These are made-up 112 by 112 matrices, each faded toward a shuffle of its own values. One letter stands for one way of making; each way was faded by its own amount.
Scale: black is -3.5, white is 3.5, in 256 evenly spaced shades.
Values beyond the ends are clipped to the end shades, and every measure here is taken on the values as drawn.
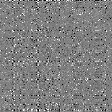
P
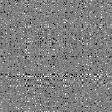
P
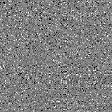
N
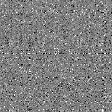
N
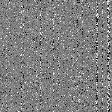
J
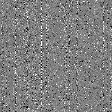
J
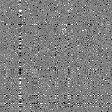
P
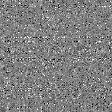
N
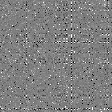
P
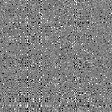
P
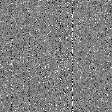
J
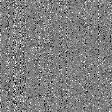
J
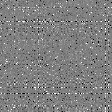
P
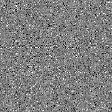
N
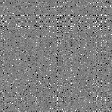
P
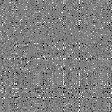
P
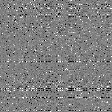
P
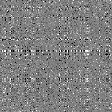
P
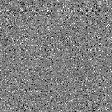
N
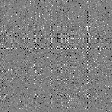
P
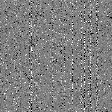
J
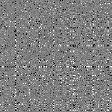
P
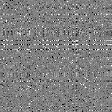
P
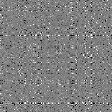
P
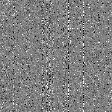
J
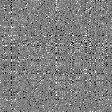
P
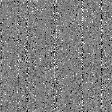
J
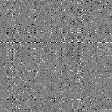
P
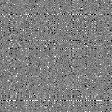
P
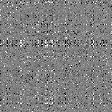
P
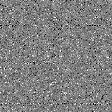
N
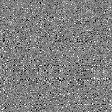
N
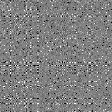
P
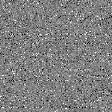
N
